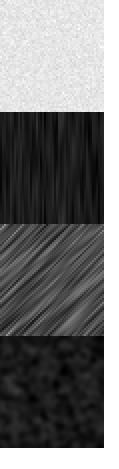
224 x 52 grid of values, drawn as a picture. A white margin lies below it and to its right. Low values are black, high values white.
The table splits into 4 rows of 1 panel. Panel 1,1: very high, fine-grained, faint in contrast. Panel 2,1: very low, streaked downward, faint in contrast. Panel 3,1: low, slanting up to the right. Panel 4,1: very low, blotchy, faint in contrast.
